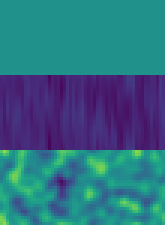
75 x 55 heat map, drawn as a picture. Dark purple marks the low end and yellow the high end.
The table splits into 3 rows of 1 panel. Panel 1,1: middling, flat. Panel 2,1: very low, streaked downward, faint in contrast. Panel 3,1: middling, blotchy, strong in contrast.
